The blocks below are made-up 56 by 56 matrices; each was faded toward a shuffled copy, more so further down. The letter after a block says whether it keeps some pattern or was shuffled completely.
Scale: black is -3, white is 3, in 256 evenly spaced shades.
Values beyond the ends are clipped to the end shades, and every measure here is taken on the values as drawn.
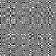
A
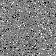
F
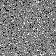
F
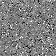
F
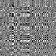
A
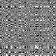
A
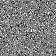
F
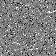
F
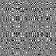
A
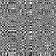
A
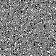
F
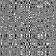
A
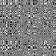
A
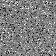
F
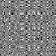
A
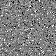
F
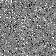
F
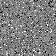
F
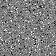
F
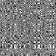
A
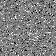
F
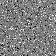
F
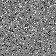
F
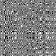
A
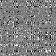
A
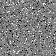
F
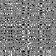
A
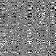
A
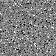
F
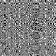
A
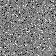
F
